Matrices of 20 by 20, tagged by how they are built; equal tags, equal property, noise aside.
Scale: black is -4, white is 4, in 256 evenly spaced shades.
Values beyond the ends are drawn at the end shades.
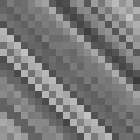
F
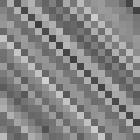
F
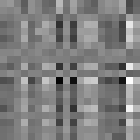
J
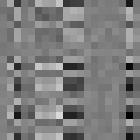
J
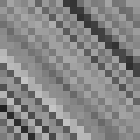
F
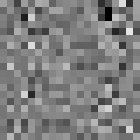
J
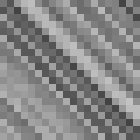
F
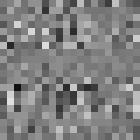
J
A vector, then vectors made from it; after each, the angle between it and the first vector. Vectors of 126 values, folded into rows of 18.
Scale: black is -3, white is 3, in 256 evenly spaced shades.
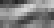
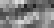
nearly opposite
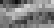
nearly parallel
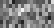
partly aligned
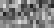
partly opposed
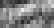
nearly parallel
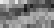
nearly opposite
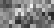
partly aligned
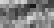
nearly opposite
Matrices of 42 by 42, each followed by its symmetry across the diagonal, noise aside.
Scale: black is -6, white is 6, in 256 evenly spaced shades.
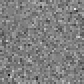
antisymmetric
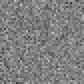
neither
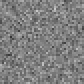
antisymmetric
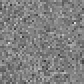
neither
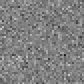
neither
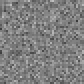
antisymmetric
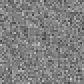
antisymmetric
